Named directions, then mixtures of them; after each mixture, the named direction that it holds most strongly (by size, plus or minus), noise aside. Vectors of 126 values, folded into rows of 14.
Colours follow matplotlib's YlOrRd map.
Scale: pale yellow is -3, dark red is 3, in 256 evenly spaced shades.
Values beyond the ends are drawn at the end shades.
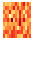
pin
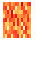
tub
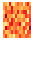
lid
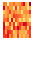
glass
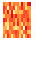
tub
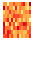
glass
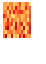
tub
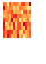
glass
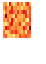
lid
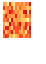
lid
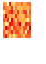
lid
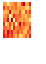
glass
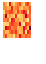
lid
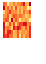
glass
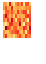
lid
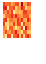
tub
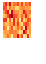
tub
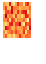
lid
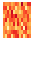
tub
